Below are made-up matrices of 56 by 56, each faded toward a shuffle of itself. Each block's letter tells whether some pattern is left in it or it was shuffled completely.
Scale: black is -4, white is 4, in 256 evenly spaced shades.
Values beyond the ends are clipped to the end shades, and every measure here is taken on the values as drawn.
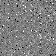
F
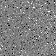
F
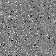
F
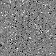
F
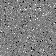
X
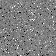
X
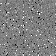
F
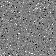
X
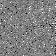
F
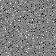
F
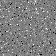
X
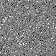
X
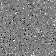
X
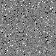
F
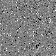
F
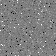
X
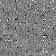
F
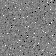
X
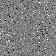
F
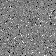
X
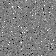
X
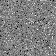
X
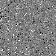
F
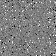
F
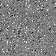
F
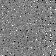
F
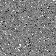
X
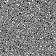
X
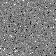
X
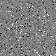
F
